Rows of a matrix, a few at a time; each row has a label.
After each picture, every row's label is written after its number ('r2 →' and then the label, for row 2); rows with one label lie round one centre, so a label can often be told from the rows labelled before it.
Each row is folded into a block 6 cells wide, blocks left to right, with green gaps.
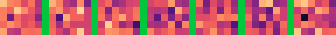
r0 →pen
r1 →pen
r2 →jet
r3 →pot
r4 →jet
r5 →pot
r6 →pen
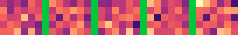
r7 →jet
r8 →pen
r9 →jet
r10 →pen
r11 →pen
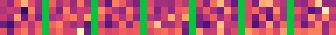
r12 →pot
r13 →jet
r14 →pot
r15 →jet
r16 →pot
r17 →pot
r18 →pot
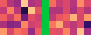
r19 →pot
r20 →jet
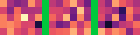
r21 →jet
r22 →pot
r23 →pot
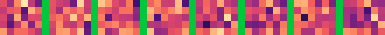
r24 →pot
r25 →jet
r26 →pen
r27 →pen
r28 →pot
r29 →pot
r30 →pen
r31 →pot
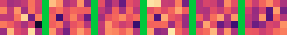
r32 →jet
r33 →pen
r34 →jet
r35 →pen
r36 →jet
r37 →pot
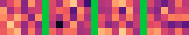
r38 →jet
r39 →pot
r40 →pot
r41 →jet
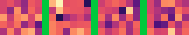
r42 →jet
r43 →pen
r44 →pot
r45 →pot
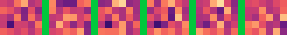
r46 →pot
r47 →jet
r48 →pot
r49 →pot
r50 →pot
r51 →jet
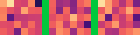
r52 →pen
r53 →jet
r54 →pen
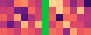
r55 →pot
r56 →pen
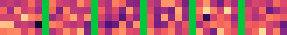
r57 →jet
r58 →jet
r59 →pot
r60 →pot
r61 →pen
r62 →jet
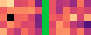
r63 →pen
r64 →jet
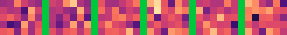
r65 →pot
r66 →pot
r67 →jet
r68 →pen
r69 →jet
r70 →pen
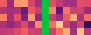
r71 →pot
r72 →jet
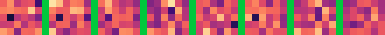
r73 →pen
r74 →pen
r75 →pen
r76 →pot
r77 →jet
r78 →pen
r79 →pot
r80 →pot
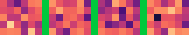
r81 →jet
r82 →pen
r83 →pot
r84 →pen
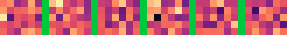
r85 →pen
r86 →pen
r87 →pot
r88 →pen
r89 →pot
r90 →jet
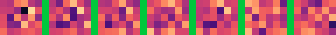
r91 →pot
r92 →pot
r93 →pot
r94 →pot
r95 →pot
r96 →pen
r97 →jet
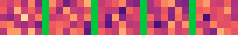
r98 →jet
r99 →jet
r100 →pot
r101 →pot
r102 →pen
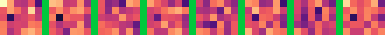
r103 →pen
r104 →pen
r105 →jet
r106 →pen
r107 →pot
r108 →pen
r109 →pot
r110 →pen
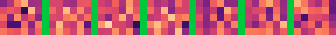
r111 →pot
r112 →jet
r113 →jet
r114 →jet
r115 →pot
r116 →pot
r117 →pen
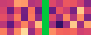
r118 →pot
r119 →pot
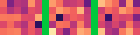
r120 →jet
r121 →pen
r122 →pen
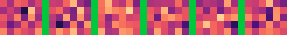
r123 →pot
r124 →pot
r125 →pen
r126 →jet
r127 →jet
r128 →pot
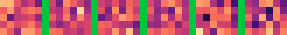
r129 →pen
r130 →pot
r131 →jet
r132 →pot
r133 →pen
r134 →pot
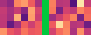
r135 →pot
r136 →jet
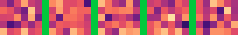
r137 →pot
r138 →pen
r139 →pen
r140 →jet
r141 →pot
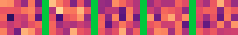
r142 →pen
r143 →pen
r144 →pot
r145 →jet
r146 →pot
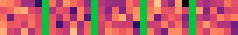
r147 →pen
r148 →pot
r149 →jet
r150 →pen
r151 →jet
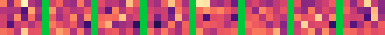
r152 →pot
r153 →jet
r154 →jet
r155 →pot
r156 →pen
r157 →jet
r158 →jet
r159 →pot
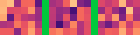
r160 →pen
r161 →pot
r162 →pot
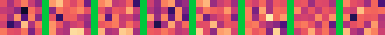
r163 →pot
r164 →pen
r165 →pen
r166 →pot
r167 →pen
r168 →jet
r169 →jet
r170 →pen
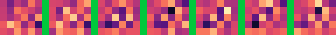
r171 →jet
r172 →jet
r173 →pot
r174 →pot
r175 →pot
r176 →pot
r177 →pot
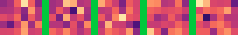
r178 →pot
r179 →pot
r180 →jet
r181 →pen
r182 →pen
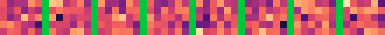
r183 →jet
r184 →pen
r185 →jet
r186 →jet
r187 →pot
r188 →jet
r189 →pen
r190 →pen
